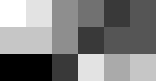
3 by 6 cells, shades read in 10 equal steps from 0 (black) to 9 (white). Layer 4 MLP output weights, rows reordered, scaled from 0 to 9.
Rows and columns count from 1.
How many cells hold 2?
3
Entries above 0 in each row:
6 6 4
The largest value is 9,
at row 1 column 1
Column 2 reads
8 7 0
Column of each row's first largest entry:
1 1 4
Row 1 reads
9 8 5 4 2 3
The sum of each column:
16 15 12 14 11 13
